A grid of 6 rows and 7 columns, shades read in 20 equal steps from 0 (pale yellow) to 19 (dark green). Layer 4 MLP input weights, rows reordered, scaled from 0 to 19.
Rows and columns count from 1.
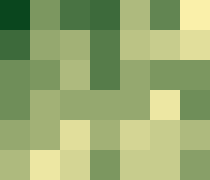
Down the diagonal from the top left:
19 8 6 8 3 4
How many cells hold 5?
1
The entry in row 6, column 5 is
4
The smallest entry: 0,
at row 1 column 7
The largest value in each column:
19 10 14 15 8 12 11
